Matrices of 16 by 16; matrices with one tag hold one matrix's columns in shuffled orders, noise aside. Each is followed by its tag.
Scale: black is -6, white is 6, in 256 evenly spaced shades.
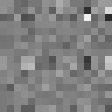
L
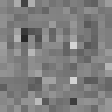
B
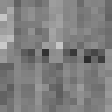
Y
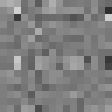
L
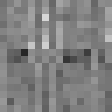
Y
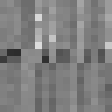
Y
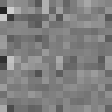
L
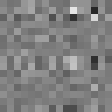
L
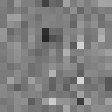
B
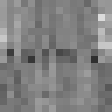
Y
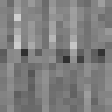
Y
